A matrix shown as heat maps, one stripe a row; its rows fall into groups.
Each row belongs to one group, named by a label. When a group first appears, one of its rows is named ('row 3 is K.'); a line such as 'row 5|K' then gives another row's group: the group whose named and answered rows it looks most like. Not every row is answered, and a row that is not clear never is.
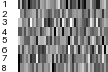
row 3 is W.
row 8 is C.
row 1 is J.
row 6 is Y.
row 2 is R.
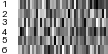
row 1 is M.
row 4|M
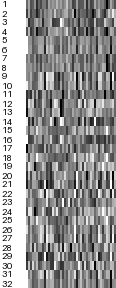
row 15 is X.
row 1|J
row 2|J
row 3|M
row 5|R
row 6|R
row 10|R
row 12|C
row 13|C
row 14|M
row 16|M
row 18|X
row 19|C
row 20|Y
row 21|Y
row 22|R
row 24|C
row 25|X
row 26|R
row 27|R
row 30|C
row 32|R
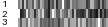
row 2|M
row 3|X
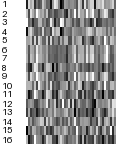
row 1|C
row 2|X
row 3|M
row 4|C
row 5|W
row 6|X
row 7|X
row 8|M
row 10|W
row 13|J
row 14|R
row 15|Y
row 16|M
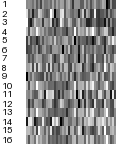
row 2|M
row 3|M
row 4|X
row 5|J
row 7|M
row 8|W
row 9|Y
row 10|X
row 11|R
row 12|M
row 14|C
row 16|X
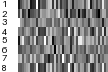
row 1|Y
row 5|C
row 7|W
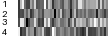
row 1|C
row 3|C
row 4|M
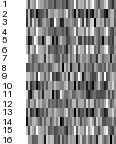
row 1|X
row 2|J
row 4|X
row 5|M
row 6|X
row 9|W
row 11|M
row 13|J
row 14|C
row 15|X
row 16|R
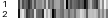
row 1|J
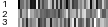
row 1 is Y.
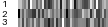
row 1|W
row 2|Y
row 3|W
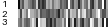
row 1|Y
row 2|X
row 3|R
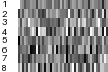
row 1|R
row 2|Y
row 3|X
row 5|Y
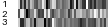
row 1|M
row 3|M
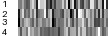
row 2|C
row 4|X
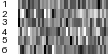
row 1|J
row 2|C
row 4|X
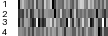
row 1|C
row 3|Y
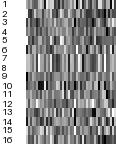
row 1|R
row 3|J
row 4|J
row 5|M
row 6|Y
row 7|W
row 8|W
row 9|Y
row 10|Y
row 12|X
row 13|J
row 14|Y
